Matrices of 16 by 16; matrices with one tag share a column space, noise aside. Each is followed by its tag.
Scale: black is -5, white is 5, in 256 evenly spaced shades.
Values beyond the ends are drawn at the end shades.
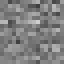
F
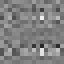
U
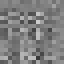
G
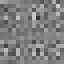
U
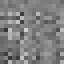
G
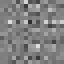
F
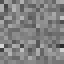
U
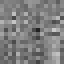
G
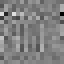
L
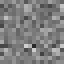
U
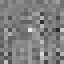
G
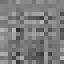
G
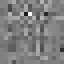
L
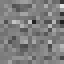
F
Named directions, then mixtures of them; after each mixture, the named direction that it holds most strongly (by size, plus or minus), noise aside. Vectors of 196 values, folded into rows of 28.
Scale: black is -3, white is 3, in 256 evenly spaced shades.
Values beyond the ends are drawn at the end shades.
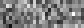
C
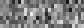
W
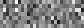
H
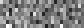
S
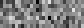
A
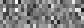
H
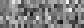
W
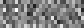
H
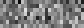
W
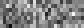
C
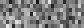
S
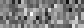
W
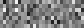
H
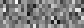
H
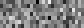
A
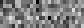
A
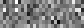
H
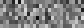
W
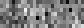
W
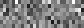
H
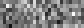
C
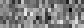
W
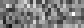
C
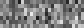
W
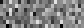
S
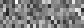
H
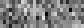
C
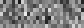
W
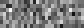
C
